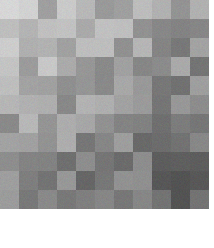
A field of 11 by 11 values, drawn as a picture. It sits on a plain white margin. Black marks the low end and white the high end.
The ninth with the lowest average is the bottom right. The top left is the ninth with the highest average. Values rise toward the top left.
